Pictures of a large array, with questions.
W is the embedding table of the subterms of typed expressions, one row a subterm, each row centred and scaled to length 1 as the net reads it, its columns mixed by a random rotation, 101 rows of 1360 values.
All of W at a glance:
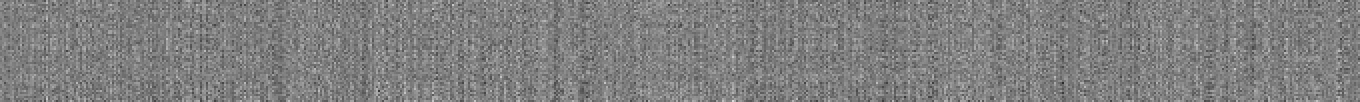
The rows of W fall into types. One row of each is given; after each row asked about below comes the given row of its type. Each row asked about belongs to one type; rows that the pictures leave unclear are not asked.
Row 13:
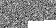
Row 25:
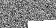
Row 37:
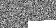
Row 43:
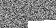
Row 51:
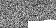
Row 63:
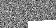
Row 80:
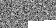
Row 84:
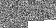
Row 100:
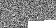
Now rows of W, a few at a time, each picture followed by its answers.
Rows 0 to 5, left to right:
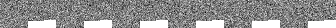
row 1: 51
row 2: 51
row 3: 80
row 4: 13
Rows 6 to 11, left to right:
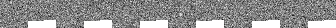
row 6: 63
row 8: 100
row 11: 43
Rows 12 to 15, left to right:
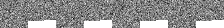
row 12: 43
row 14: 80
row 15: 25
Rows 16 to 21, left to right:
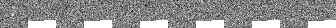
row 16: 37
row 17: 80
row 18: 51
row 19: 63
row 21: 84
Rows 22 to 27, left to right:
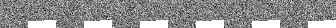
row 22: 43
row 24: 100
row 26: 25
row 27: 84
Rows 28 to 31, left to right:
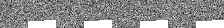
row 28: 80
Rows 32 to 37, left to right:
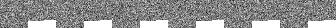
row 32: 37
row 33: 63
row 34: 80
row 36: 63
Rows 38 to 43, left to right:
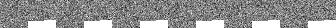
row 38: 84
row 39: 84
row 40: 43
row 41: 80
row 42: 51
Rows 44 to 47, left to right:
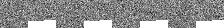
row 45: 25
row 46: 63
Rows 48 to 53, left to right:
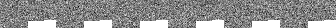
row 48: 84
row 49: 63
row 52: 84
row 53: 43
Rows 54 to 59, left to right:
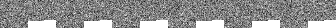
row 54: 37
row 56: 100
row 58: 84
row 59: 80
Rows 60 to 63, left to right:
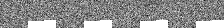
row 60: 100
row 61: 37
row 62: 51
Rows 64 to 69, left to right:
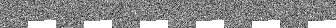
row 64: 84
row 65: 13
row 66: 80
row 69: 84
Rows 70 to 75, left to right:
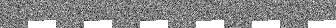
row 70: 100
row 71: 63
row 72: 43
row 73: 63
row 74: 13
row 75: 25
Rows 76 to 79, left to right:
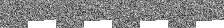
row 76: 25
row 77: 84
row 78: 37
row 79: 84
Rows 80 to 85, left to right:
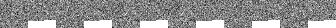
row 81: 25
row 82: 80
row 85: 37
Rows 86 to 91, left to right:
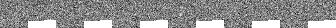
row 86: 51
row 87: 100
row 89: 37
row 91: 80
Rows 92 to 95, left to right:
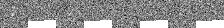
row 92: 37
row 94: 43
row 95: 80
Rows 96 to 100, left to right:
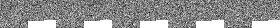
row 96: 51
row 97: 51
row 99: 63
